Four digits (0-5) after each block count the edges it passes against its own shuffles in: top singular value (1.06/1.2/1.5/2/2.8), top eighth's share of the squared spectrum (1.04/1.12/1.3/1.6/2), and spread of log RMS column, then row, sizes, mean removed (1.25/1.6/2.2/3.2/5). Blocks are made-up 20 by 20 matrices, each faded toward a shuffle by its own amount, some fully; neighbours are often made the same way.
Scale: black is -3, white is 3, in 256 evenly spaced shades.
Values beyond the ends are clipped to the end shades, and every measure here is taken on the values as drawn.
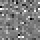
1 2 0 0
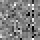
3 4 2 0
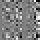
3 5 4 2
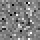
1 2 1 0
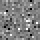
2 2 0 0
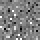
1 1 0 0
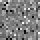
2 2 0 0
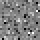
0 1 0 0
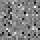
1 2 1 0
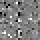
3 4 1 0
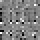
3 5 2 2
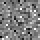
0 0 0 0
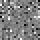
2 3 0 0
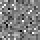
1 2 0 0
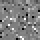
0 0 0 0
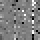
3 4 2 0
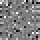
2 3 1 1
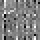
3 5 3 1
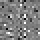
3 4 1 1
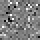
1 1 0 0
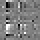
4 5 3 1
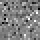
0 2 0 0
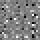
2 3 0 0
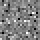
0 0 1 0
